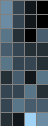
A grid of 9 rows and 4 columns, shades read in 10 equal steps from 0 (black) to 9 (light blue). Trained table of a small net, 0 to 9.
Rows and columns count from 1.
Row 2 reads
6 3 1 0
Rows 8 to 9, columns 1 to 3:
3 5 4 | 2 1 9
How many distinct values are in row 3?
4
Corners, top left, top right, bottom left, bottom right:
6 0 2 6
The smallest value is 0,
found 3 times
